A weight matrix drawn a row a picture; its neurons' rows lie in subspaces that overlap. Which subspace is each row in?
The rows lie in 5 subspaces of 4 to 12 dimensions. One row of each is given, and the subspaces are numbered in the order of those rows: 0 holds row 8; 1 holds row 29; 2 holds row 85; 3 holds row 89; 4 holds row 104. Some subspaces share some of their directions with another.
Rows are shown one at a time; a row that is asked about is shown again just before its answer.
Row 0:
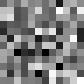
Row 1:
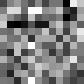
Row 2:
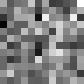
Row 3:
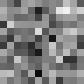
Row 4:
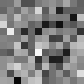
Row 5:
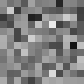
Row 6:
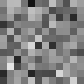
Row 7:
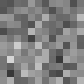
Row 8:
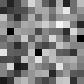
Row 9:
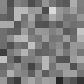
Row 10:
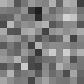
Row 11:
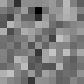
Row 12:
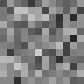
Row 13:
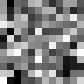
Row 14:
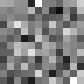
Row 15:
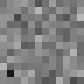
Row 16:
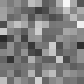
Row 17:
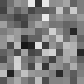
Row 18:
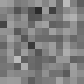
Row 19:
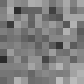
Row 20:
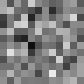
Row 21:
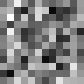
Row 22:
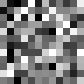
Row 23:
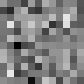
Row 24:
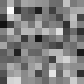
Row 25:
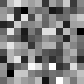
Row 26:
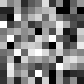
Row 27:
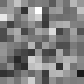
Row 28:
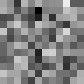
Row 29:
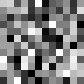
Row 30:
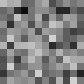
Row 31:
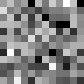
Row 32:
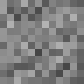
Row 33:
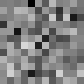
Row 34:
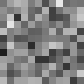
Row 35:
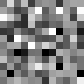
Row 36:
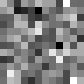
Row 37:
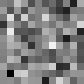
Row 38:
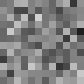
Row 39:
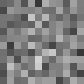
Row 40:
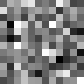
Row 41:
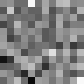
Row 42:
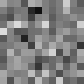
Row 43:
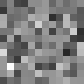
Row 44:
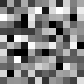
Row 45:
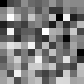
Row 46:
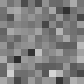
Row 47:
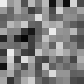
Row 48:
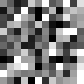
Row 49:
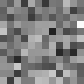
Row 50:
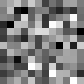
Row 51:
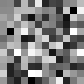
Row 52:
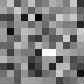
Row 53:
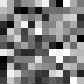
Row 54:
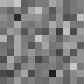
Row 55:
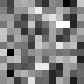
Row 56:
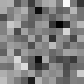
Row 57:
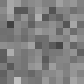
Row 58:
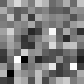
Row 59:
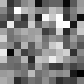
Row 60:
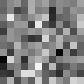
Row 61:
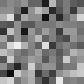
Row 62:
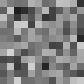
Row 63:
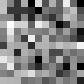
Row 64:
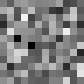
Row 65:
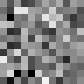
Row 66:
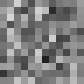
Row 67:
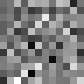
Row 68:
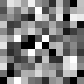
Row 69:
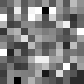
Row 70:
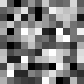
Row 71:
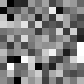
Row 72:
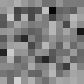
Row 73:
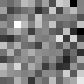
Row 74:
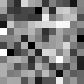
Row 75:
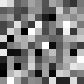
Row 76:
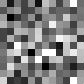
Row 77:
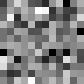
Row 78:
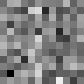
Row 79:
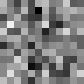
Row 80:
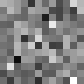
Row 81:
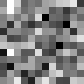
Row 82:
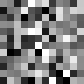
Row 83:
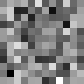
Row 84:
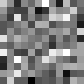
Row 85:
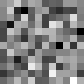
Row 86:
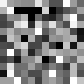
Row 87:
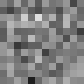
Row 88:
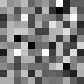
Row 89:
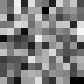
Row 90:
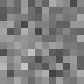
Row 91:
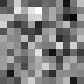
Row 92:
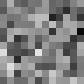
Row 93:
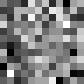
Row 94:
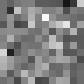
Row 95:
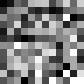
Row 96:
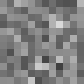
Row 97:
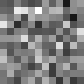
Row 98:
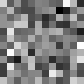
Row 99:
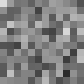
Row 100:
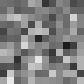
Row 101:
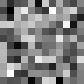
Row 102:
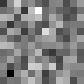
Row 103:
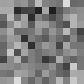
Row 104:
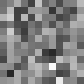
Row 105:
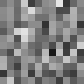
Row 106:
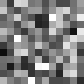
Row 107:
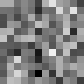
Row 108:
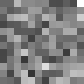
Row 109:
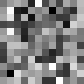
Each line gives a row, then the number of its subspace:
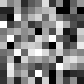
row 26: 3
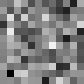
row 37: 0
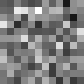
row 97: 2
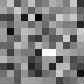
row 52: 4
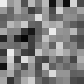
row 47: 3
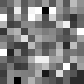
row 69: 3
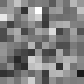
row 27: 3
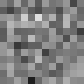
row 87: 4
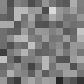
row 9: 0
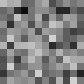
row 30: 3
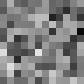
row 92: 0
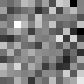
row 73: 4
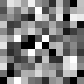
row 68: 1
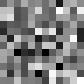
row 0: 3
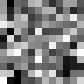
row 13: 1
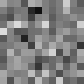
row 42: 3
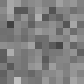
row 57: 0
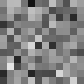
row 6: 1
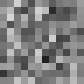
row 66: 2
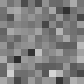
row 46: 0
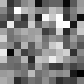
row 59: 0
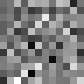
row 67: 1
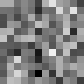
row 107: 1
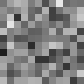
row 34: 3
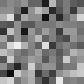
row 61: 1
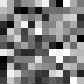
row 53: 3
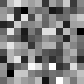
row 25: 2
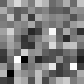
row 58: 1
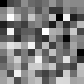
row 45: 1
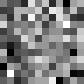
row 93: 1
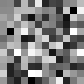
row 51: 1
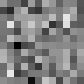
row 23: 4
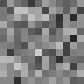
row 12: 0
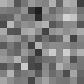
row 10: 4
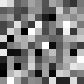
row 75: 1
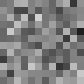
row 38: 4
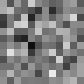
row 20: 3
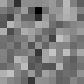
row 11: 2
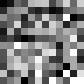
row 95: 1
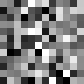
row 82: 1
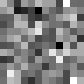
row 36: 3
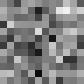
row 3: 3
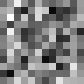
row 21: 2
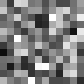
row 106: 0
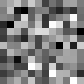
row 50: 2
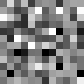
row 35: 3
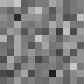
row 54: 1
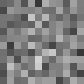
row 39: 1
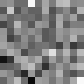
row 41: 0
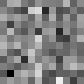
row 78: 3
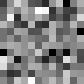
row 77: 3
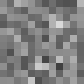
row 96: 0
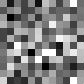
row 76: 1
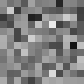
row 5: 3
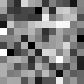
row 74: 0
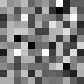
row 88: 3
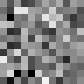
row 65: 1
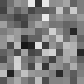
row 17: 1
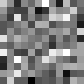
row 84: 3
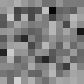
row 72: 3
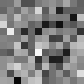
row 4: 0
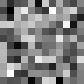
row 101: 4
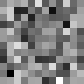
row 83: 4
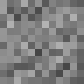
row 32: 0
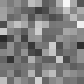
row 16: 3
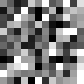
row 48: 0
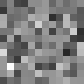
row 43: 0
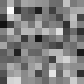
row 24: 1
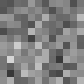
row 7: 1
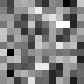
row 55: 0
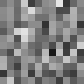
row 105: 3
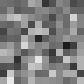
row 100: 1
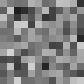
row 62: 0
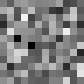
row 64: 3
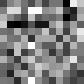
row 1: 4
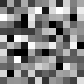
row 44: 3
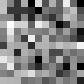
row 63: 0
